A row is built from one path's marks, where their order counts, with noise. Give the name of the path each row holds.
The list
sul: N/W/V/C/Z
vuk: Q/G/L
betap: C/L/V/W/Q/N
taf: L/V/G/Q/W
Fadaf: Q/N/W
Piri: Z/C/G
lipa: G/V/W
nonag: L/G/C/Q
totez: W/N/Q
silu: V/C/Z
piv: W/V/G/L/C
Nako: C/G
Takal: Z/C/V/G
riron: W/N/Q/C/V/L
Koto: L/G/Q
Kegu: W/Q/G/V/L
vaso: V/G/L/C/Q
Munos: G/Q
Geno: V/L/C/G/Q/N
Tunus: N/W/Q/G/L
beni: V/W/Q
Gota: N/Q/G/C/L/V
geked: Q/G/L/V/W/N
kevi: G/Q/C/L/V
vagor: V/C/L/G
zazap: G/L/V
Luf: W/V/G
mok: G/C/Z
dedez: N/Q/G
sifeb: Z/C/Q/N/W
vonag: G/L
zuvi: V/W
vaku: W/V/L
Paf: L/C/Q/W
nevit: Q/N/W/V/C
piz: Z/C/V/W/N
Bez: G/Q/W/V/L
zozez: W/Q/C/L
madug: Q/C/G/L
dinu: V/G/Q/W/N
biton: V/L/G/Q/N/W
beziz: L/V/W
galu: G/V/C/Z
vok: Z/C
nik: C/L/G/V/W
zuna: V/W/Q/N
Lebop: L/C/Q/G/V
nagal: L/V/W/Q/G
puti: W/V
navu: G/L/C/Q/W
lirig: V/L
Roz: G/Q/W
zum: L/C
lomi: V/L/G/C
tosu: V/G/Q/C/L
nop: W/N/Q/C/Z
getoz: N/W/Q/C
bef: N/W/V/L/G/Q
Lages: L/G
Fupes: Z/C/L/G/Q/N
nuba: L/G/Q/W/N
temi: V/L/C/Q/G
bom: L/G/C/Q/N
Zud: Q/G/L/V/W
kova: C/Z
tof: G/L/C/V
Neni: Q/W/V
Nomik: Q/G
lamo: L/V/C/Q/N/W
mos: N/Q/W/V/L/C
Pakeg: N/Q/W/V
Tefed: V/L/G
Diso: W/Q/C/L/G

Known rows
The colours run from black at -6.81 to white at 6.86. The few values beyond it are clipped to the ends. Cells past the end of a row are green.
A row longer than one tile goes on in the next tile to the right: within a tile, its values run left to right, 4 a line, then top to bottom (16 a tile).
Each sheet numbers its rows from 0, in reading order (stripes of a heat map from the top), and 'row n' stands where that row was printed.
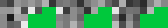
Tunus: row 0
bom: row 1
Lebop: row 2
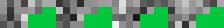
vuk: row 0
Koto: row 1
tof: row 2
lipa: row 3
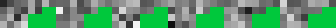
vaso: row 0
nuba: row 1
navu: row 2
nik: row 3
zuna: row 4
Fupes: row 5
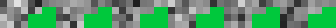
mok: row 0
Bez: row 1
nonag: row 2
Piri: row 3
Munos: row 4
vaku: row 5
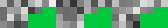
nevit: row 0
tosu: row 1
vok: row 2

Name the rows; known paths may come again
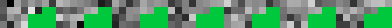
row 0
bef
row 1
Nako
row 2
vaku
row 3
Koto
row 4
Piri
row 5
vonag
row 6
piv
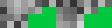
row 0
lipa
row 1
tosu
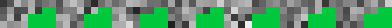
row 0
beni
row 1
galu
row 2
zuna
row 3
Zud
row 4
navu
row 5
Lages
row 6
beziz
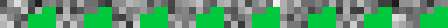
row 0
mok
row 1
vagor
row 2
Bez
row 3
zuvi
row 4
Fadaf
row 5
Neni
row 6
Tefed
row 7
silu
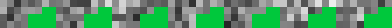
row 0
zozez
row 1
lamo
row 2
zazap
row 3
madug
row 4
taf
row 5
nevit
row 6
Nomik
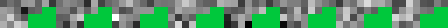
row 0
Geno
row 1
nagal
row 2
kova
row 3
Roz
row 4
Luf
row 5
nik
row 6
lomi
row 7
sul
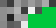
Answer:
Tunus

